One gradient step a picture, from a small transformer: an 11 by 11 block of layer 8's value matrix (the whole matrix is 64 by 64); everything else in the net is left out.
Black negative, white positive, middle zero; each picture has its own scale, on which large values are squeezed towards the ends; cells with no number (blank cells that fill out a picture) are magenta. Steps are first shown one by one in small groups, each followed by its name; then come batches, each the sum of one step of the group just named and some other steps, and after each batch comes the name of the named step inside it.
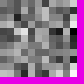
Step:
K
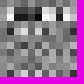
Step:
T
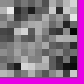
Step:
K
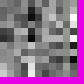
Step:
K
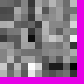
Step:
K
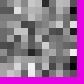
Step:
K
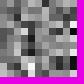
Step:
K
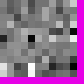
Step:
K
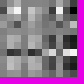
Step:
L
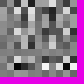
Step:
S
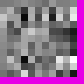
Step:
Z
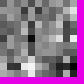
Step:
S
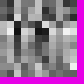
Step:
S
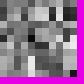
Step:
Z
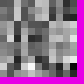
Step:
Z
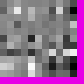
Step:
L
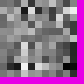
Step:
S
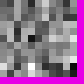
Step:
Z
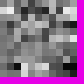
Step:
S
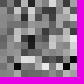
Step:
S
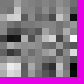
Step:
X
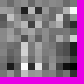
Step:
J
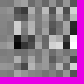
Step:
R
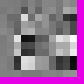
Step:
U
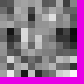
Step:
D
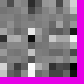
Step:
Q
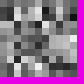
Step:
U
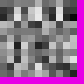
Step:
J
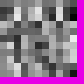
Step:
X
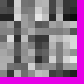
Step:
Q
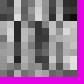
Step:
J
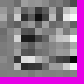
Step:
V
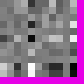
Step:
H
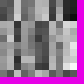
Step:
V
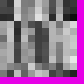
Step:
H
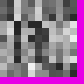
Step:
H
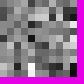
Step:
H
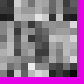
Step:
H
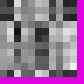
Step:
V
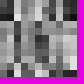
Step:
V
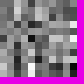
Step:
H
